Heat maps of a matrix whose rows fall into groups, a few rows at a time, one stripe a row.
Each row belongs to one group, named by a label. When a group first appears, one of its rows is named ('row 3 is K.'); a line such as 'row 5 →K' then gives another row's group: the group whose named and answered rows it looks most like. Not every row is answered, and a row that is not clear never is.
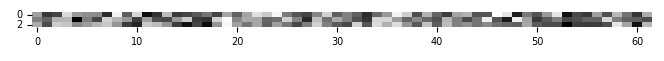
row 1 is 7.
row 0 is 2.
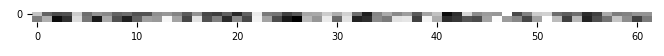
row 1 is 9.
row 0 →9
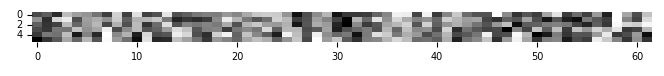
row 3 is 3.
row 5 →7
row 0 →2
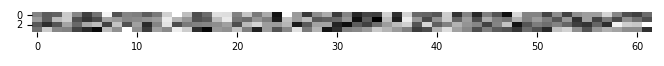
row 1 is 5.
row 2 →2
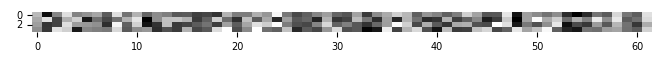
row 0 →2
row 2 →2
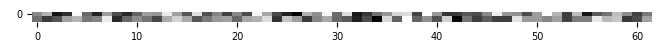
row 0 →9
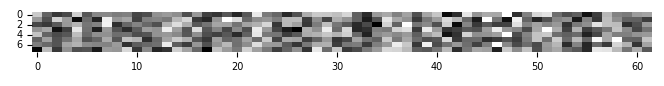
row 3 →9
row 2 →3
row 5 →3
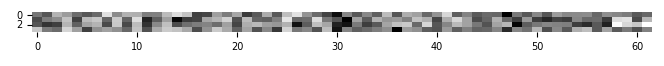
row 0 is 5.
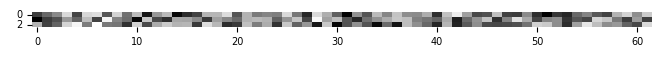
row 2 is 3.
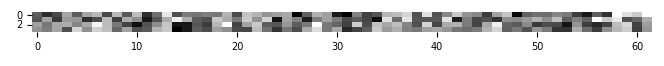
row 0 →2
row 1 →3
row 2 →2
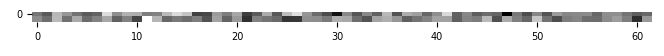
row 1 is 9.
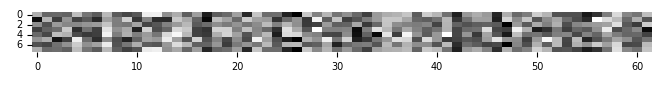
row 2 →3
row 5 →9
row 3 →7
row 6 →3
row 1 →7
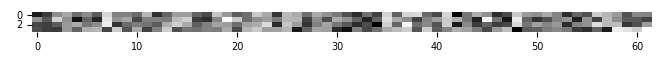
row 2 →3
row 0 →7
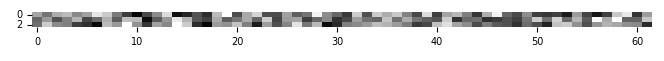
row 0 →2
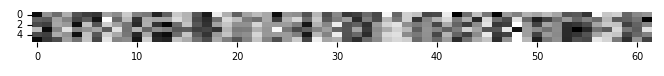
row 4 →7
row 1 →5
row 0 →7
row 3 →2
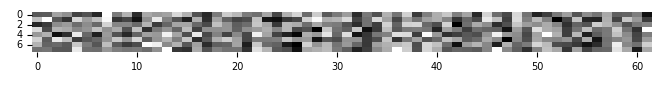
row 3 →3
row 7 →9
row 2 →7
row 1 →9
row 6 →9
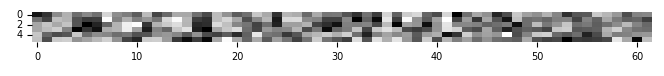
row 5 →2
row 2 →5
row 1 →5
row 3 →5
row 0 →7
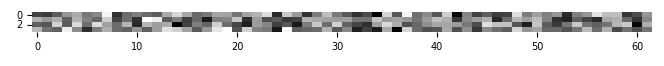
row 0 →3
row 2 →9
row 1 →9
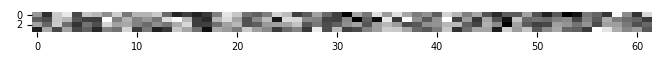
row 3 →7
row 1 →5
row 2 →5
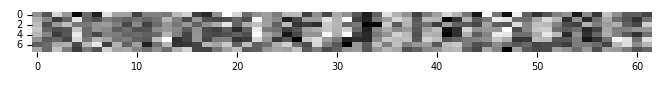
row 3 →9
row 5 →9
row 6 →2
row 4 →9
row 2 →3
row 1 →9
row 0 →5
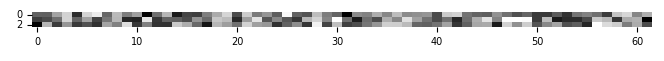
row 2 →7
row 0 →2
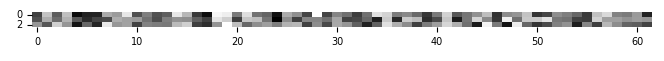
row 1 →7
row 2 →5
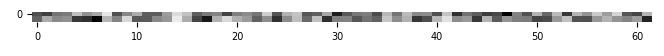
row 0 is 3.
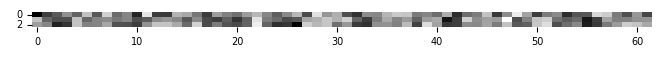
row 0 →7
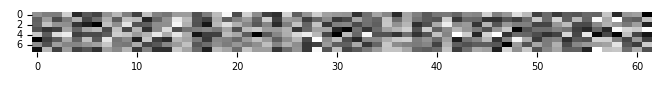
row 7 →7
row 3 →2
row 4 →5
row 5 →7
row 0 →7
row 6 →3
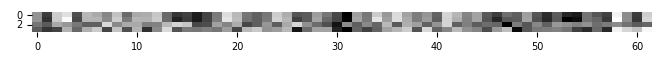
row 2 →5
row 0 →2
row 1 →2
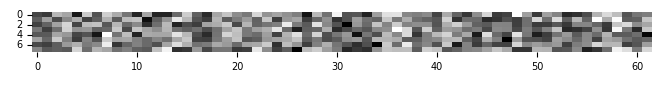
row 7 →9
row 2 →2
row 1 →3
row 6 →3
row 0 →7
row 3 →2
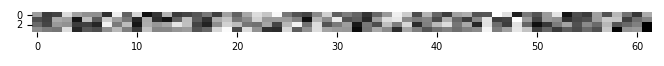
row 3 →7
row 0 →2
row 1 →7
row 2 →5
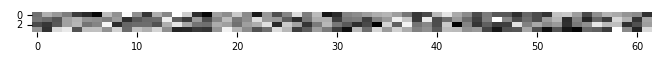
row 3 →2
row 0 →5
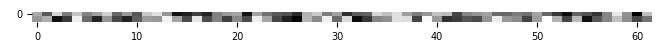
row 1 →9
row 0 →9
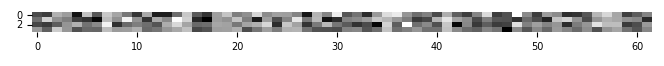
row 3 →5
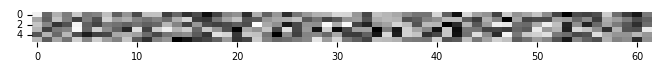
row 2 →9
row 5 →9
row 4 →7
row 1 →5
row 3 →3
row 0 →9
